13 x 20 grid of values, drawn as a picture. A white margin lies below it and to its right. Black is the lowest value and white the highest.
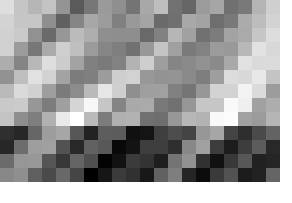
The middle right is the ninth with the highest average. The top part is higher, up to a seam about 70% of the way down. Streaks slant up to the right.
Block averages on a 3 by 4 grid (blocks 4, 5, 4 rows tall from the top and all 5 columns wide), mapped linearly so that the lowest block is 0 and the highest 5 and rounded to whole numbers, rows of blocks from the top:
4 3 3 4 / 4 4 3 5 / 2 0 1 0
